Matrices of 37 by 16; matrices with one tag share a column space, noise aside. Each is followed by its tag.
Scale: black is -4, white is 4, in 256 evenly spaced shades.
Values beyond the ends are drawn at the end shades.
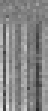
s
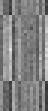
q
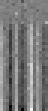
s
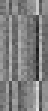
q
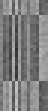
q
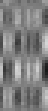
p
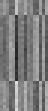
q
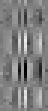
p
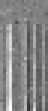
s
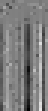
s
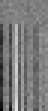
s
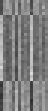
q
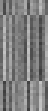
q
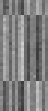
q
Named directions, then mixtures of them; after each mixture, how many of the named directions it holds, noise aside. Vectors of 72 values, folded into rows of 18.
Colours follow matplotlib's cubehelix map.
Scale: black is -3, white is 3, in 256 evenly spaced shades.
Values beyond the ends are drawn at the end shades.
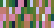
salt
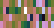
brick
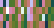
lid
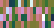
two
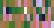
one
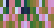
three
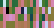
three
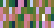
one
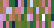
two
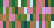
three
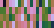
two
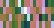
two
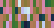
two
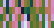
two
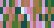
two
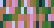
three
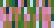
two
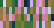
two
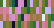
one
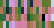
two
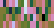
two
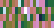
two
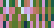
two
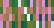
three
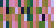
one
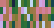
three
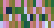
one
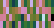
three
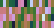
one
